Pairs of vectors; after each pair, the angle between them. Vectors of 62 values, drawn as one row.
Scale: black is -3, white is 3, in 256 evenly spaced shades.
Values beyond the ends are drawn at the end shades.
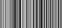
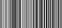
nearly parallel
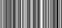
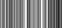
partly aligned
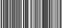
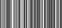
orthogonal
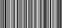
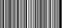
partly aligned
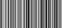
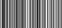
nearly opposite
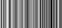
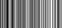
nearly opposite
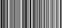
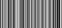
partly opposed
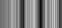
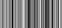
partly opposed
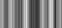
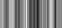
nearly parallel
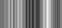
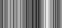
nearly parallel
